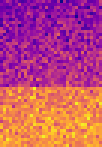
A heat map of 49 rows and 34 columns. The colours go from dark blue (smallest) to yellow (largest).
There are no regular stripes. The bottom part is higher, past a seam about 60% of the way down. On average the colour sits 50% of the way up the scale. The field climbs toward the bottom.
